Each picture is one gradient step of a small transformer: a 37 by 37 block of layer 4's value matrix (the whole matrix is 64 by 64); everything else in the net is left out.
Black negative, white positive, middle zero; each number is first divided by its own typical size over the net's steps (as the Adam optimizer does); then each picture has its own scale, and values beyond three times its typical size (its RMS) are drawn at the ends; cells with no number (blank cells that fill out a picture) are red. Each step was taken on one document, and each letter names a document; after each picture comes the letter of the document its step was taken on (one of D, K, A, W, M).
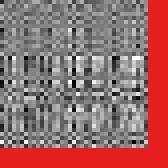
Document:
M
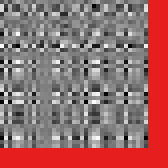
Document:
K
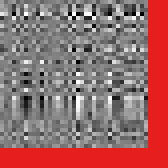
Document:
M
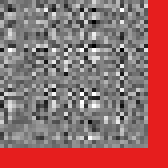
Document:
K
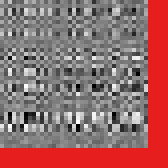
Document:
M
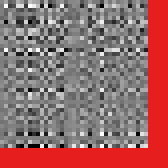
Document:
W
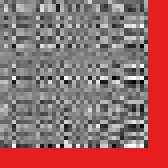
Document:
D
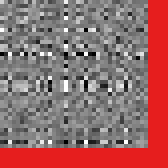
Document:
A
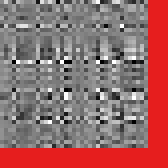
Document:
D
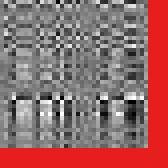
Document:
D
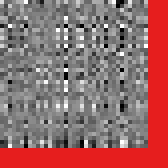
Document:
A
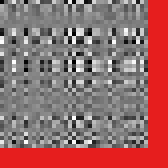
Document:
M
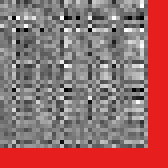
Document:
D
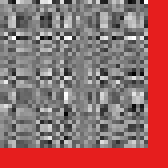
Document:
D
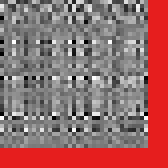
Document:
M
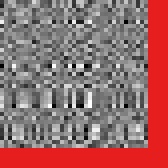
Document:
M
